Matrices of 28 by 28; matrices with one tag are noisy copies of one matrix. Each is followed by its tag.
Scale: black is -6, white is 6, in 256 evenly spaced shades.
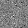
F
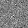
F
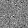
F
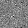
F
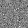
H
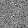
F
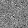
F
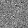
F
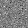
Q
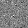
F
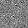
F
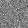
H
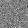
H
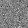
H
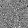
H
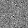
F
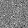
F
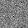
F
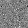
H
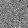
H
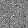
F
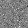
H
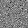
Q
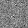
F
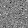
Q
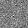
F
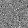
H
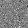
H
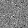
F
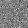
H
